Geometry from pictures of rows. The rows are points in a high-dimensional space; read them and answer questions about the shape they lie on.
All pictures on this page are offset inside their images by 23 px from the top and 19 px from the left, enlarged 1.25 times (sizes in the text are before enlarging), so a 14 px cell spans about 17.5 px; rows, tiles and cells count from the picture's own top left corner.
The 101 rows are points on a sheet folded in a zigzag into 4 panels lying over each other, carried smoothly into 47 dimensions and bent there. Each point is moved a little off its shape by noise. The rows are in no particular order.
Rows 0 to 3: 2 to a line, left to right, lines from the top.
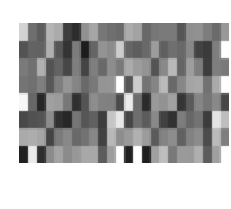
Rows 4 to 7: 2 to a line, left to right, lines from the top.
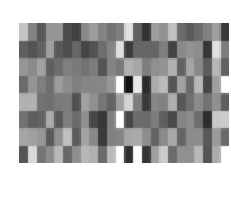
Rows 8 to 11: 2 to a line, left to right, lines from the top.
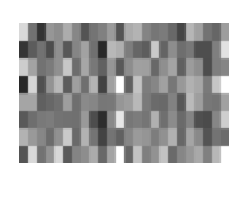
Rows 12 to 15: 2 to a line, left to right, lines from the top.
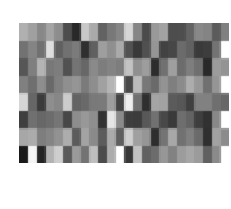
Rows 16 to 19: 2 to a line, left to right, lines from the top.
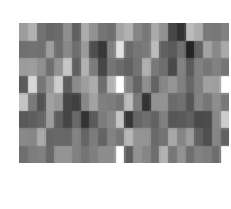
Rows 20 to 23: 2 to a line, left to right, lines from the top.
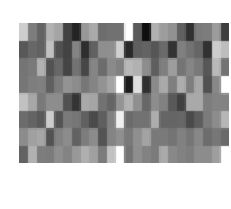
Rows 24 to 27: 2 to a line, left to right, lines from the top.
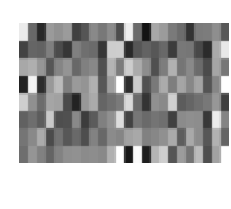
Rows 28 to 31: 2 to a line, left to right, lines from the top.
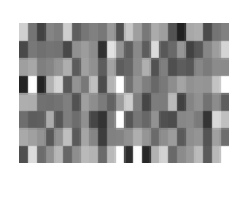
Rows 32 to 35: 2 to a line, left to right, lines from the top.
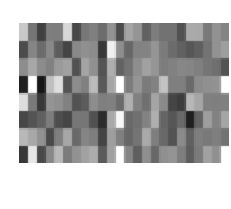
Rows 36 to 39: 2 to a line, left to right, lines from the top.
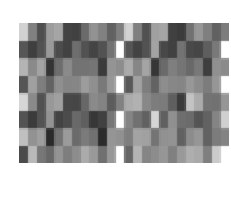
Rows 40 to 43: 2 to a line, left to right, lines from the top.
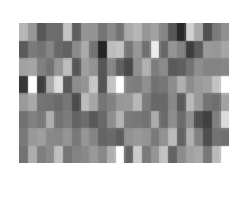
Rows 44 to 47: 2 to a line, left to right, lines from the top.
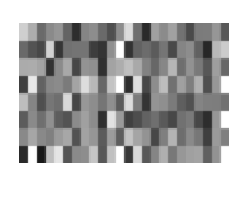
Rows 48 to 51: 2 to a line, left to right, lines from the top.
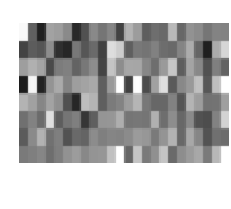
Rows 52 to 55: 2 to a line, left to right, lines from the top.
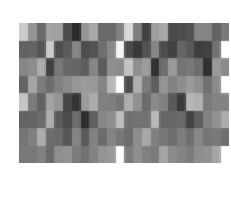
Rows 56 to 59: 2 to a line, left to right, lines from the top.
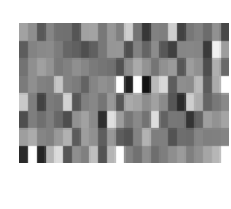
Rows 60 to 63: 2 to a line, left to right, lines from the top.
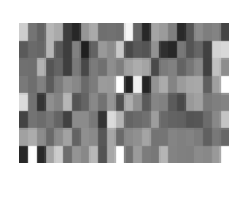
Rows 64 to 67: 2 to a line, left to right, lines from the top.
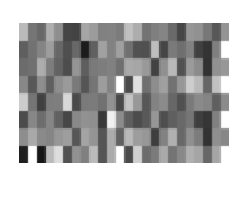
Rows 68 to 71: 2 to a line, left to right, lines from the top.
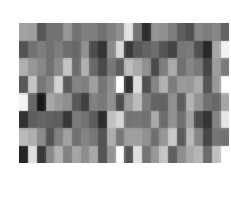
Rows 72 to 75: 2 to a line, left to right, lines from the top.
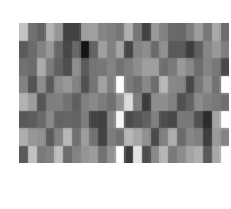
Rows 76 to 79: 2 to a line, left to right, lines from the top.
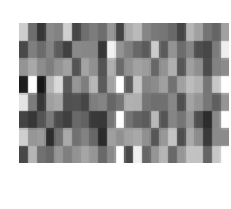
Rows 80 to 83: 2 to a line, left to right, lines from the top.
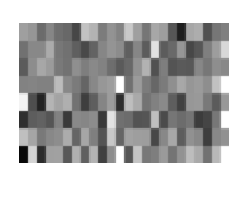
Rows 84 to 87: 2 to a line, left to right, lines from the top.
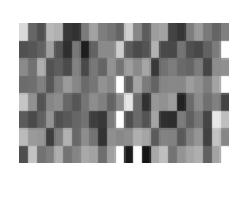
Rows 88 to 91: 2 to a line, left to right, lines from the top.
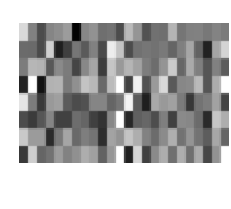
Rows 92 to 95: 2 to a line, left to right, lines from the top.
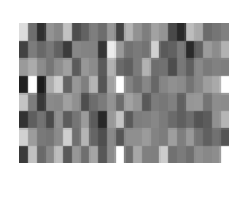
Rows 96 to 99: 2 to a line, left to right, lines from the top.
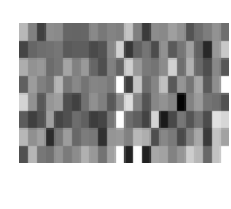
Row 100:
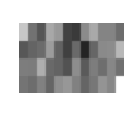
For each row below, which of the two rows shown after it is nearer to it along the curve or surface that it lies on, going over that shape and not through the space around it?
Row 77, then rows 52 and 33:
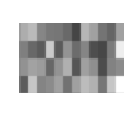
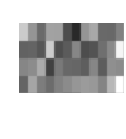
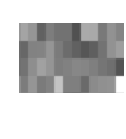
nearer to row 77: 33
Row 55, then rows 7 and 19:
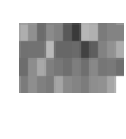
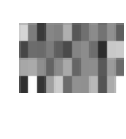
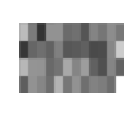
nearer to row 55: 19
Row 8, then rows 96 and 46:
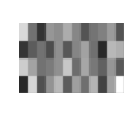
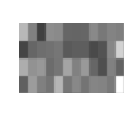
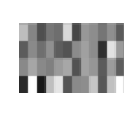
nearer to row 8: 46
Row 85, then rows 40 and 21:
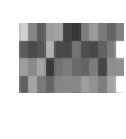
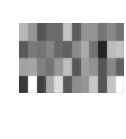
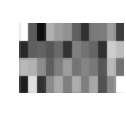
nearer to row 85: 21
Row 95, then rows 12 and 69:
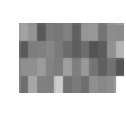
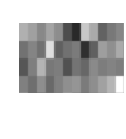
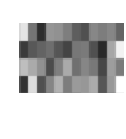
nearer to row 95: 12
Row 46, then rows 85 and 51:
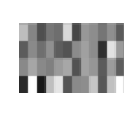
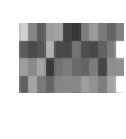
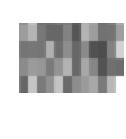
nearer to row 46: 51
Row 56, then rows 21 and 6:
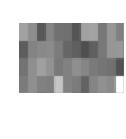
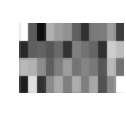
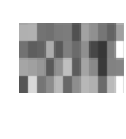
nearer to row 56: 6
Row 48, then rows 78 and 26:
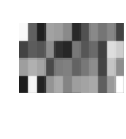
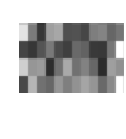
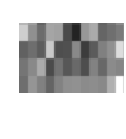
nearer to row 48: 78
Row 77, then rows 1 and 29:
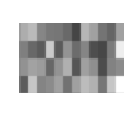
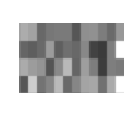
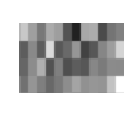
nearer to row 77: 1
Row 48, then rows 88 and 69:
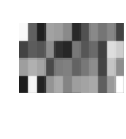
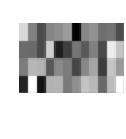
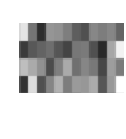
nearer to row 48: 88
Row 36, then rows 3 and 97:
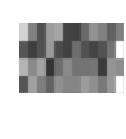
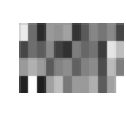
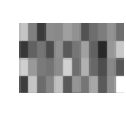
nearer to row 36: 3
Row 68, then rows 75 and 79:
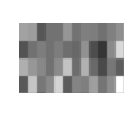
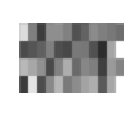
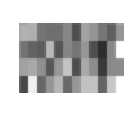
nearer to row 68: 79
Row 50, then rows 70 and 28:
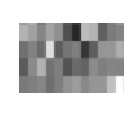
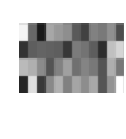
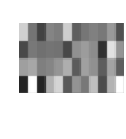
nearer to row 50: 70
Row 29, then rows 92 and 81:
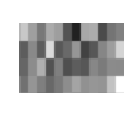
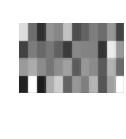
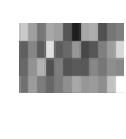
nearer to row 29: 81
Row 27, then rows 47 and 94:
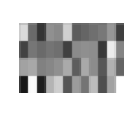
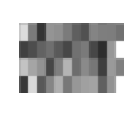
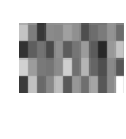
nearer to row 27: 94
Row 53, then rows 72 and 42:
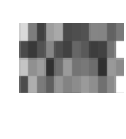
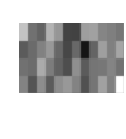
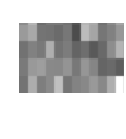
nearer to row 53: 72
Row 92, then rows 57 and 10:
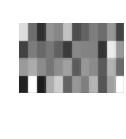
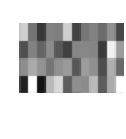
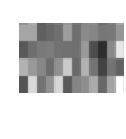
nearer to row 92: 57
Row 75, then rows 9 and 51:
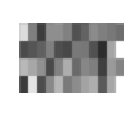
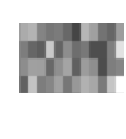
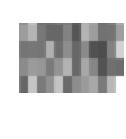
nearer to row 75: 9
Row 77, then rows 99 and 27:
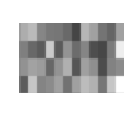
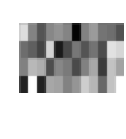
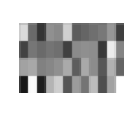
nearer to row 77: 27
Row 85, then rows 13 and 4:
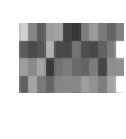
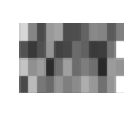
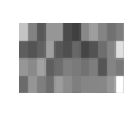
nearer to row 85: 13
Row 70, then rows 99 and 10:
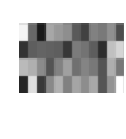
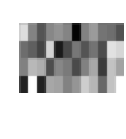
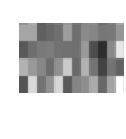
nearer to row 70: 99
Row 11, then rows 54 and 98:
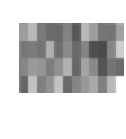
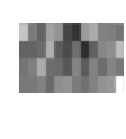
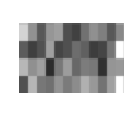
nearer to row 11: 54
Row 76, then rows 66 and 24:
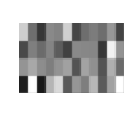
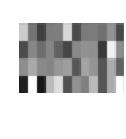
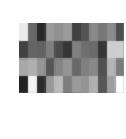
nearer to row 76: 66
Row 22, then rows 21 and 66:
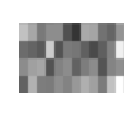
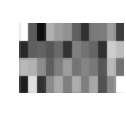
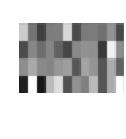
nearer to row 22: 21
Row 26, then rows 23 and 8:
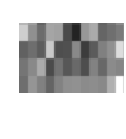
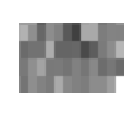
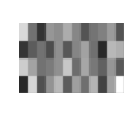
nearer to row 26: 23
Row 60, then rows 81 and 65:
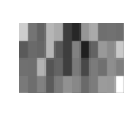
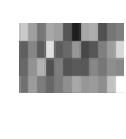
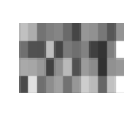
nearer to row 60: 81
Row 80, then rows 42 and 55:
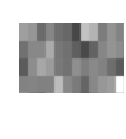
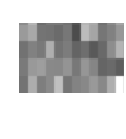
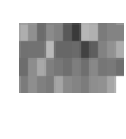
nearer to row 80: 42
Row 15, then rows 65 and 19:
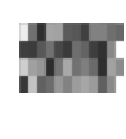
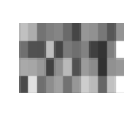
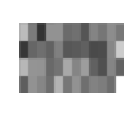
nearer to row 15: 65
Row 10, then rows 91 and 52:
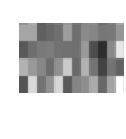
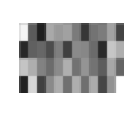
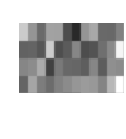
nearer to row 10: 91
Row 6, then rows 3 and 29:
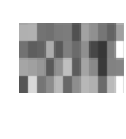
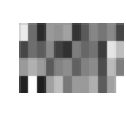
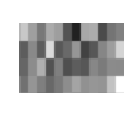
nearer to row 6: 3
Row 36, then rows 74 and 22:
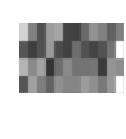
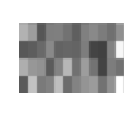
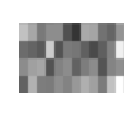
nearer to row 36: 22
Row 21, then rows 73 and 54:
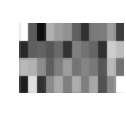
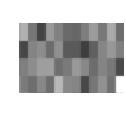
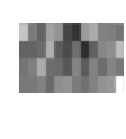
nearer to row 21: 54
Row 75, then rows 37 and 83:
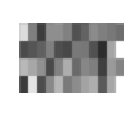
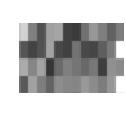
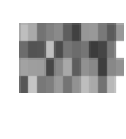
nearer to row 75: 83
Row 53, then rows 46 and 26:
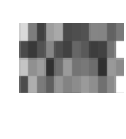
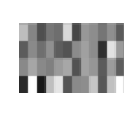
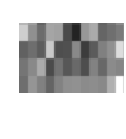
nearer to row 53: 26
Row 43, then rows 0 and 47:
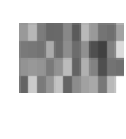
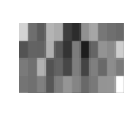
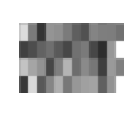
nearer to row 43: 47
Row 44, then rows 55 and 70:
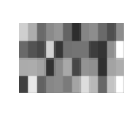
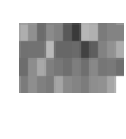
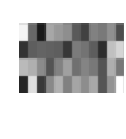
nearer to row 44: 70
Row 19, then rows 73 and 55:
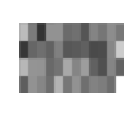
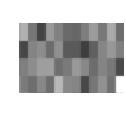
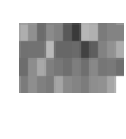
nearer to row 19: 55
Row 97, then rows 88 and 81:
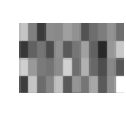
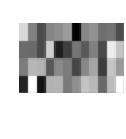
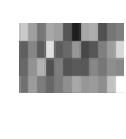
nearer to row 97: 88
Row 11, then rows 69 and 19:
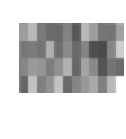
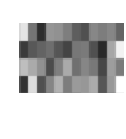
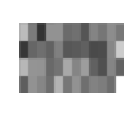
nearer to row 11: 19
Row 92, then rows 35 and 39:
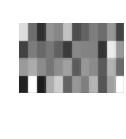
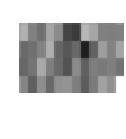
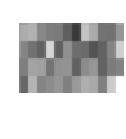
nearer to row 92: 39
